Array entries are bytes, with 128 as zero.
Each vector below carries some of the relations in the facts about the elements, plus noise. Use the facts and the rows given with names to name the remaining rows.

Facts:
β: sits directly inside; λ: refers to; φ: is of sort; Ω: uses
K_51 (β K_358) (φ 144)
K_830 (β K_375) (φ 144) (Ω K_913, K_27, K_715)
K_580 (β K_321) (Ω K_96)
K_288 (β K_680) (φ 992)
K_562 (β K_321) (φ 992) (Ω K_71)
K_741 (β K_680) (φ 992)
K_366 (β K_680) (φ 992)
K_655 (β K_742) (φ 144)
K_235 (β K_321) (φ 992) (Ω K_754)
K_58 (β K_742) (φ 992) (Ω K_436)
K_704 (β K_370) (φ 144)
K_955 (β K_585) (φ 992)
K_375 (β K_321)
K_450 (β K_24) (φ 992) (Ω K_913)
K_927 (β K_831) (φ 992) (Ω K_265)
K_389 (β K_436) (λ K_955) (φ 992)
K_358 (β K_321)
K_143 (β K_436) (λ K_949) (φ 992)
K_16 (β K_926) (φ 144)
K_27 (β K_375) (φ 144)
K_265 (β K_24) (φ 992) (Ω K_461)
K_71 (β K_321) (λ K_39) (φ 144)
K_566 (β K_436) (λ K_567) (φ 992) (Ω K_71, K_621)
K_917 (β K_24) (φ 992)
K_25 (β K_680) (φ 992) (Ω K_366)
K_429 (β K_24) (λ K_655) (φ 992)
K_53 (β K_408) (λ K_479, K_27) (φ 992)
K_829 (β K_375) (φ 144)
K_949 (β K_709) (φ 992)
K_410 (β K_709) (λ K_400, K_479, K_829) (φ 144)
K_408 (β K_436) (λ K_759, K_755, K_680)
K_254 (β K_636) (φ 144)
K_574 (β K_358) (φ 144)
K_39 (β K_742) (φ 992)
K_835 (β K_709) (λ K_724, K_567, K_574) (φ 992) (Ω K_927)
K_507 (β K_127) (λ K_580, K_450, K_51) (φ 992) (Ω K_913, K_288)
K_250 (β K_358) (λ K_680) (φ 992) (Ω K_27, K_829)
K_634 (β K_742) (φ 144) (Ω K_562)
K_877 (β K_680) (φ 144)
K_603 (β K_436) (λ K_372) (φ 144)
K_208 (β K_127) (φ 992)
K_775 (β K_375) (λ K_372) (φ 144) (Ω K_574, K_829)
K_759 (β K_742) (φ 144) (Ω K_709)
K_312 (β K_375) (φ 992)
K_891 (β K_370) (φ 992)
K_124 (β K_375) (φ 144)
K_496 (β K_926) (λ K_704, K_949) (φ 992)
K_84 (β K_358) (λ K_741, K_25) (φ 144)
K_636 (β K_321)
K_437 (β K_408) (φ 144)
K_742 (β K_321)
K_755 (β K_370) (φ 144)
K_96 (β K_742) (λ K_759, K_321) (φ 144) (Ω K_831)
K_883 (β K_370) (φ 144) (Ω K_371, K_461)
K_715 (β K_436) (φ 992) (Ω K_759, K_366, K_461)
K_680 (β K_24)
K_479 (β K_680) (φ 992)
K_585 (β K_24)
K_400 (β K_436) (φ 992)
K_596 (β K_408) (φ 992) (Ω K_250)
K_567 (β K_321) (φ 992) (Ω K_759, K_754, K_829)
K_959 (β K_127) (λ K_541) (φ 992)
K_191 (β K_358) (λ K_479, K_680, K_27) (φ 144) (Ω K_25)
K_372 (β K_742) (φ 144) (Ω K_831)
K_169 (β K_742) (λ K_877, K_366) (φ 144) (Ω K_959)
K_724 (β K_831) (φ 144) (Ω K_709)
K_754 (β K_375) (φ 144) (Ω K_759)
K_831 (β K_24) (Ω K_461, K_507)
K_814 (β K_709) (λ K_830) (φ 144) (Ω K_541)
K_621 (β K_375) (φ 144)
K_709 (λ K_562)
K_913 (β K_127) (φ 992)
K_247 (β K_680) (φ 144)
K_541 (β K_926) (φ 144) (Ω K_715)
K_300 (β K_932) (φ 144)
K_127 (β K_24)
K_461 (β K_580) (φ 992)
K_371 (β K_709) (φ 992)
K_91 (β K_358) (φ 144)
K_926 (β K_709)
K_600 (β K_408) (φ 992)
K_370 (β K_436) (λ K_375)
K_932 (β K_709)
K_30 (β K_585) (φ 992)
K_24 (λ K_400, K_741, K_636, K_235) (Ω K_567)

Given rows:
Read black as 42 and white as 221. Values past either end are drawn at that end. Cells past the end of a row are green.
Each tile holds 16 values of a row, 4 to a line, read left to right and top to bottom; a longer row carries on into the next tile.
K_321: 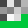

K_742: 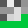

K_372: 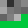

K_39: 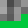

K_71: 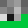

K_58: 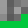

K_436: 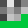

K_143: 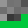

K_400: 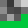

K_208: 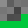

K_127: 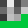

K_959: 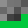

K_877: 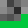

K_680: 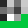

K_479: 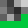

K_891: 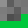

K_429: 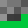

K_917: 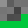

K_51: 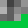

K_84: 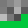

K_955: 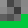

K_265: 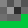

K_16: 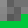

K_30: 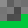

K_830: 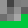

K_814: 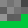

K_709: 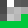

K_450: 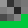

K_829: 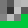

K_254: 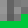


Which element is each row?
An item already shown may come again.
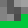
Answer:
K_755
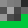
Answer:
K_507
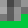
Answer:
K_39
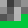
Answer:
K_567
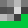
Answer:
K_250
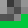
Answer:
K_949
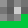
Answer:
K_754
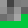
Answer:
K_830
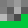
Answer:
K_84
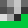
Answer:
K_191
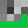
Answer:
K_829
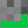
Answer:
K_461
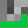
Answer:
K_759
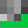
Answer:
K_96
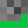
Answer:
K_883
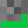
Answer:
K_371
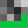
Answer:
K_479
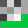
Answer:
K_375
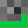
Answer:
K_288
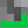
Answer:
K_755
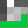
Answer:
K_709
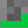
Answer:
K_437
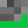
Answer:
K_724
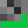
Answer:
K_450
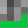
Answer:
K_39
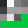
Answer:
K_408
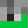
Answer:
K_562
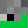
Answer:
K_566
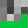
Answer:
K_27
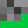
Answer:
K_25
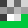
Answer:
K_636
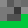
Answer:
K_247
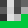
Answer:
K_831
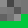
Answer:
K_541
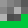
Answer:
K_169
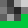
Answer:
K_479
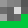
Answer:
K_775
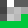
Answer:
K_709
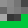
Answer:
K_496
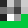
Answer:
K_680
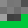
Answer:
K_603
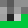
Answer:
K_562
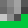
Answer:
K_96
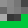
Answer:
K_496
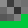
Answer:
K_366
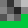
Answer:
K_741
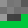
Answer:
K_389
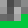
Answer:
K_574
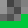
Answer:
K_704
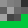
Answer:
K_835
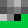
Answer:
K_53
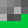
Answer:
K_169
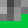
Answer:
K_655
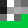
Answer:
K_24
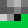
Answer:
K_410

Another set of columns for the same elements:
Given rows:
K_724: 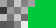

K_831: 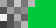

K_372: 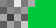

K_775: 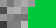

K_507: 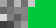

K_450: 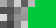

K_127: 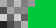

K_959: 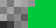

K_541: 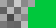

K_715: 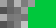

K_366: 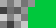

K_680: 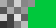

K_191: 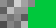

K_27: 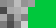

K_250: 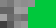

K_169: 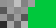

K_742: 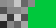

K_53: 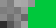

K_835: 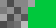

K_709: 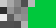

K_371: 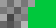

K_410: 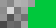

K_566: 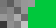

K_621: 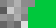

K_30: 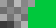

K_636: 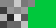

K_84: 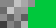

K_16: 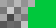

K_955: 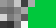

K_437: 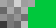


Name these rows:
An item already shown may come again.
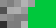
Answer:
K_775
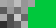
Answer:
K_436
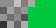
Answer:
K_169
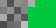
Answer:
K_835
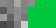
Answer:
K_312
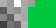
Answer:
K_704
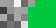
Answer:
K_51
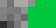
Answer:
K_53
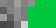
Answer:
K_312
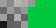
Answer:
K_408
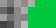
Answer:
K_596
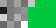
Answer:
K_830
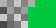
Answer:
K_877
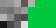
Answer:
K_389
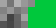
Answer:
K_496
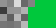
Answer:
K_759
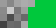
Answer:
K_410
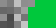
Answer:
K_400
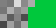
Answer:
K_96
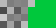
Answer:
K_814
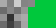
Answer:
K_949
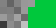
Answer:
K_566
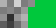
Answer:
K_949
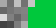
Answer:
K_507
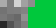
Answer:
K_143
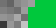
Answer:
K_566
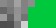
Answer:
K_312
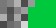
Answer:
K_39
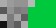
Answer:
K_370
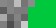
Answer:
K_461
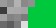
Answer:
K_754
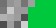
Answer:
K_71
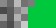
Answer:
K_235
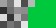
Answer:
K_580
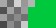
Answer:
K_883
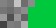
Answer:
K_58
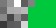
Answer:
K_655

